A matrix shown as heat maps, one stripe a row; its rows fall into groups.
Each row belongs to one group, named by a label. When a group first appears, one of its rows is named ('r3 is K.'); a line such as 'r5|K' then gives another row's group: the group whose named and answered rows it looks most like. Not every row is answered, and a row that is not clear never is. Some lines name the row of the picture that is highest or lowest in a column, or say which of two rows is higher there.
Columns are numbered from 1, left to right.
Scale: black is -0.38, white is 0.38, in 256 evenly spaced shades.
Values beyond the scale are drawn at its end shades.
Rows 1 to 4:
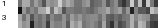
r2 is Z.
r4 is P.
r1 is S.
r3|P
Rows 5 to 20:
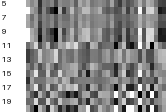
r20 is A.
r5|P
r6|P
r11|S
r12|Z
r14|S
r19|S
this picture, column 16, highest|20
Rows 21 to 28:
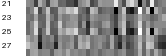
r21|A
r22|S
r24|S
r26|P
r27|P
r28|S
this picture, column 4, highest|21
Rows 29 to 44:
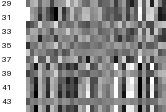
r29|S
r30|P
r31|P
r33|S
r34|P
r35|Z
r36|P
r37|S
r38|A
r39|Z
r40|A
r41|A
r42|A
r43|Z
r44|A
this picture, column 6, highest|37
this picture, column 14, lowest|37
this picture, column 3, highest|37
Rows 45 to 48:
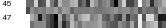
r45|S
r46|Z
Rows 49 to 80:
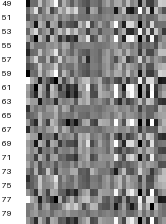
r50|S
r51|Z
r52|A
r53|S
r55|Z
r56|Z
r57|S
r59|Z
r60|P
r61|A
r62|A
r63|P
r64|Z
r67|Z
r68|P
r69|A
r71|A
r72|P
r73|S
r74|Z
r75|Z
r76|A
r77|P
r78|S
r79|S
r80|A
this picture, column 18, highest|78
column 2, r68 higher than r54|Yes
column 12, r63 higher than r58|Yes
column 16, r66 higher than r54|No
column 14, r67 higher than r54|No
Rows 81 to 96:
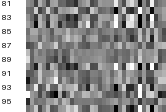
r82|S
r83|A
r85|S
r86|S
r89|P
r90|A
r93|S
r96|S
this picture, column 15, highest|94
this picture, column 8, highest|92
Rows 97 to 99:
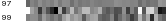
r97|Z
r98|P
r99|S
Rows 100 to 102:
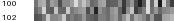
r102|Z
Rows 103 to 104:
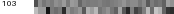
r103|Z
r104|P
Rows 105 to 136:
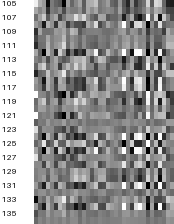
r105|P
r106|P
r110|Z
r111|Z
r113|S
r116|A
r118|P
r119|S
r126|A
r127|P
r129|S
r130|S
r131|A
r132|S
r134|A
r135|Z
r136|Z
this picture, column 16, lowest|125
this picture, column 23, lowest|125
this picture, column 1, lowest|133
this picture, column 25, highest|125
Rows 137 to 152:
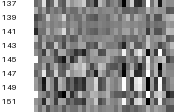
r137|S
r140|Z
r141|Z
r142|P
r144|A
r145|P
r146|S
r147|S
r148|A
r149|A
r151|A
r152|P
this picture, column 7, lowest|150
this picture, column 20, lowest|146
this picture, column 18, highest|146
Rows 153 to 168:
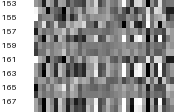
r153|A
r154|P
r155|P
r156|S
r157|Z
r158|A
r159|Z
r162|A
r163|A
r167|A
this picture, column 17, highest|156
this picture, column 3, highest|156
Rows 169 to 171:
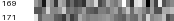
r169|A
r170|Z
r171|P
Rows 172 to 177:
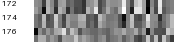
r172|A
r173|A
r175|S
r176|Z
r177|S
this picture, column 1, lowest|176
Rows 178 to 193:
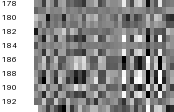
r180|P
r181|P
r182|Z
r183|A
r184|Z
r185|A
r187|S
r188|A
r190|S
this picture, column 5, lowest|192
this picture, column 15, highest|193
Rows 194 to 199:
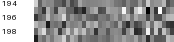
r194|P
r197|P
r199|Z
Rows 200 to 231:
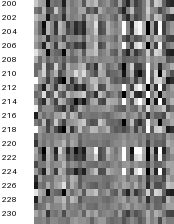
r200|P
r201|S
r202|P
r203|A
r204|A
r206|A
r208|P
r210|S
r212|A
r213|S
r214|A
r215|P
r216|Z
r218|P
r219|Z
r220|Z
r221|A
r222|A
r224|A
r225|Z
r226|Z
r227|P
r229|Z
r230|P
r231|S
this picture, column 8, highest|226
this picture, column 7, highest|221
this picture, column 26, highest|221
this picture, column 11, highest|210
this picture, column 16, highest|221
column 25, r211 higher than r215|Yes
